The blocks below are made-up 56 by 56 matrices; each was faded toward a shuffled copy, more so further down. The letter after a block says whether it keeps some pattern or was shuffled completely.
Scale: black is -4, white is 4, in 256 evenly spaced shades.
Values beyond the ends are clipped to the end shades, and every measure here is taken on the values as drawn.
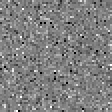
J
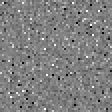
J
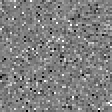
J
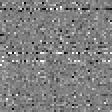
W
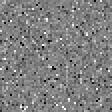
J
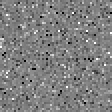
J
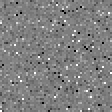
J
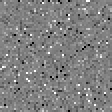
J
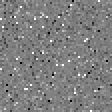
J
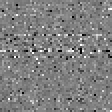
W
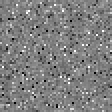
J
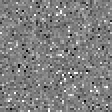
J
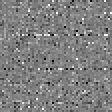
W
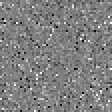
J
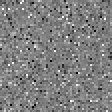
J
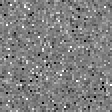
J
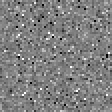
J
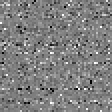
W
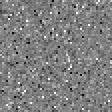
J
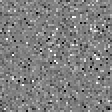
J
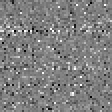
W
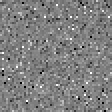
J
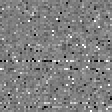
W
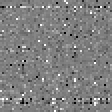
W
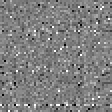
W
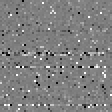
W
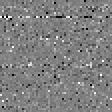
W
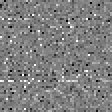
W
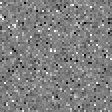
J
